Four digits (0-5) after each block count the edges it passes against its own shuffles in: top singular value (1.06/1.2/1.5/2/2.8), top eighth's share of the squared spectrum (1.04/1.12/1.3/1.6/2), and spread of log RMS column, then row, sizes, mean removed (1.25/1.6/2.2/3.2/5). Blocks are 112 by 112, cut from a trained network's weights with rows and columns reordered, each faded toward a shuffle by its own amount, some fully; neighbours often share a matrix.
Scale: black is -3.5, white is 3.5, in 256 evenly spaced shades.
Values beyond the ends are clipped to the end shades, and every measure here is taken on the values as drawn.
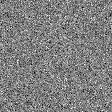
1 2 0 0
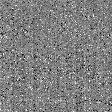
2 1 0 1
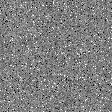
1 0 0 0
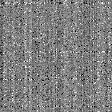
4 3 1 3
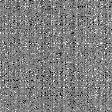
4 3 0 3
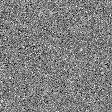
1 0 0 0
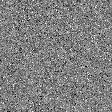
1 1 0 0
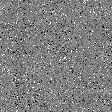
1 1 0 0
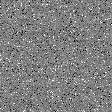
0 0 0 0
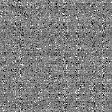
3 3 3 0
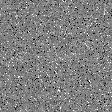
1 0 1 0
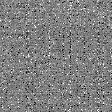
2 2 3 0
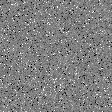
0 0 0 0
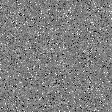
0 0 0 0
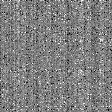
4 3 1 3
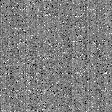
3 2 0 2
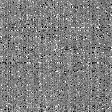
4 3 0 3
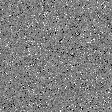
0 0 0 0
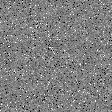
0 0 0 0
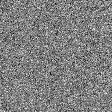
2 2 0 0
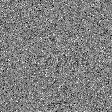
1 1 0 0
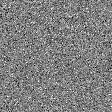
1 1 0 0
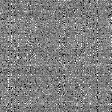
3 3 3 0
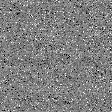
1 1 1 0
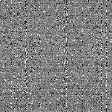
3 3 3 0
